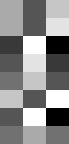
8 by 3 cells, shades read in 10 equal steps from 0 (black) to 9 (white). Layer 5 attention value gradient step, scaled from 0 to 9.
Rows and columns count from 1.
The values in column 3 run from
0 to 9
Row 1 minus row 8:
2 -3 3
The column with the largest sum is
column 2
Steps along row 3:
up down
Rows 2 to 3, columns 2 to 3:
3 8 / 9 0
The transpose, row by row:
6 6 2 3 4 7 3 4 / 3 3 9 8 7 3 9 6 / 7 8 0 2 3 9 0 4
